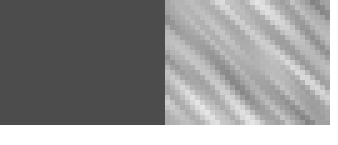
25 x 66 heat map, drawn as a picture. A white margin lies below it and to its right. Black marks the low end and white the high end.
The table splits into one row of 2 panels. Panel 1,1: low, flat. Panel 1,2: high, slanting down to the right.
